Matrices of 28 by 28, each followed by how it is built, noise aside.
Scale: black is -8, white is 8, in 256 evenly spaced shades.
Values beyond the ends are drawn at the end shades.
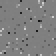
sparse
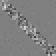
banded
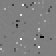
sparse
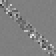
banded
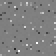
sparse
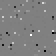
sparse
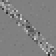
banded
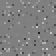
sparse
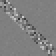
banded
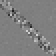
banded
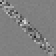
banded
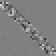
banded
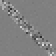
banded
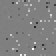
sparse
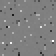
sparse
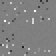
sparse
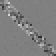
banded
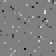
sparse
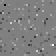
sparse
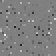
sparse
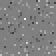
sparse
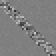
banded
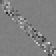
banded
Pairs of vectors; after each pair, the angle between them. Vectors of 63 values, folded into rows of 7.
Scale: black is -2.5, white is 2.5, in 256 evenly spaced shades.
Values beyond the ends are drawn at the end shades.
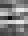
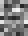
partly aligned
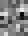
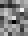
partly aligned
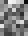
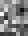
partly aligned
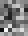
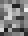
nearly opposite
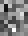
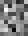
nearly opposite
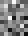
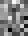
nearly parallel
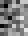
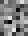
orthogonal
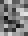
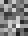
partly opposed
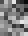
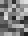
nearly opposite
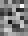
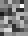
nearly parallel
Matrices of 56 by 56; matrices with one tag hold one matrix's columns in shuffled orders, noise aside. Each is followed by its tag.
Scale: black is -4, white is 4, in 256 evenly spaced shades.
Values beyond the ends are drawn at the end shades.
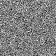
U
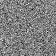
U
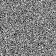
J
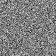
U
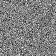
J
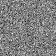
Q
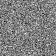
Q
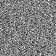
J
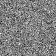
Q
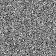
Q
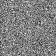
Q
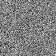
J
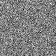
U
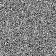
Q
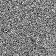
U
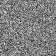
Q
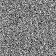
Q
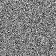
U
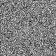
Q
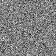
J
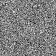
Q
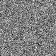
J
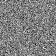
J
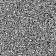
Q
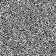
J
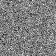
J
